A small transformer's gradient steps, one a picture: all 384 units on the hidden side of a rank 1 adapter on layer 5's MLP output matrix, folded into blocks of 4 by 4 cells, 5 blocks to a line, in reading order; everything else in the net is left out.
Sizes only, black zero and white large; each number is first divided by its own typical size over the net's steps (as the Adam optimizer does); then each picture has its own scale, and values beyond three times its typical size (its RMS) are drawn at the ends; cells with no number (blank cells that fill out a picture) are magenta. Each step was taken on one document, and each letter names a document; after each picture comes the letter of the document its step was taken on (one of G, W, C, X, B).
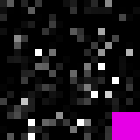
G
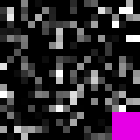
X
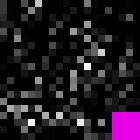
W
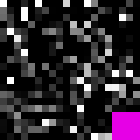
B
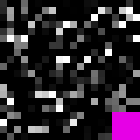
X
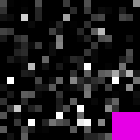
W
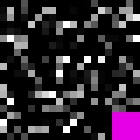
X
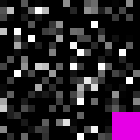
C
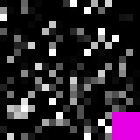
G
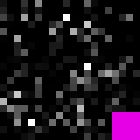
W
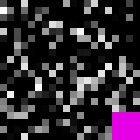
C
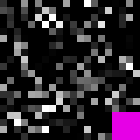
B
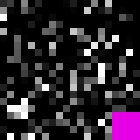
G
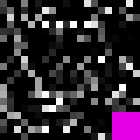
B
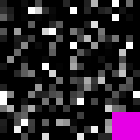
C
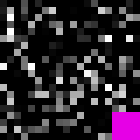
X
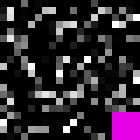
X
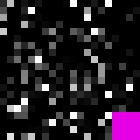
G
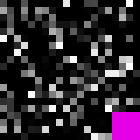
B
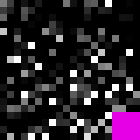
G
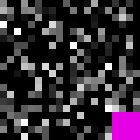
C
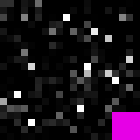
W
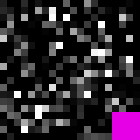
B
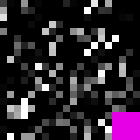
G
